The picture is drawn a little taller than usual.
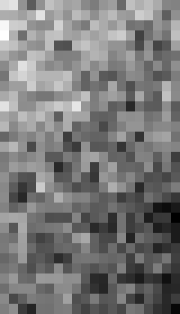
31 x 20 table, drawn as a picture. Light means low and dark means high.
Values rise toward the bottom right. The bottom right is the ninth with the highest average. The ninth with the lowest average is the top left. There are no regular stripes. Overall the values sit about 50% of the way up the scale. No single row or column stands out from its neighbours. The values follow a bell shape.
